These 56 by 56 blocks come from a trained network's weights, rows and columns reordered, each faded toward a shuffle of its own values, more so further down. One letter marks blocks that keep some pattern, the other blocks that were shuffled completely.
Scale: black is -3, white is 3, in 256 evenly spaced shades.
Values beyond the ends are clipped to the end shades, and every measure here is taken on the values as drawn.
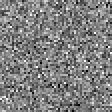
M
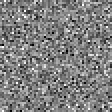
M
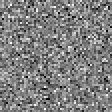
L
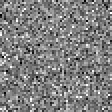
L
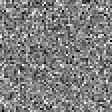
L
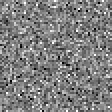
M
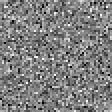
M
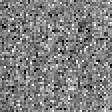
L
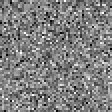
M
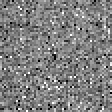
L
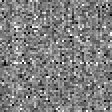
L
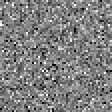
M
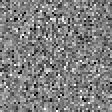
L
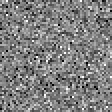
M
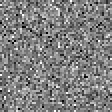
M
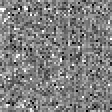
L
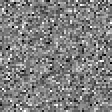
L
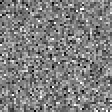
M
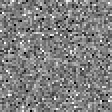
M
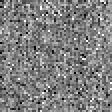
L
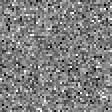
M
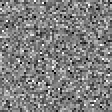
M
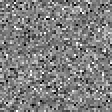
M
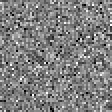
L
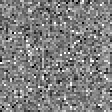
L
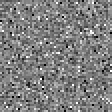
M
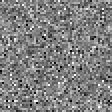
L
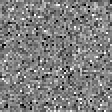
M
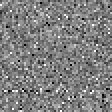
L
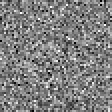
M
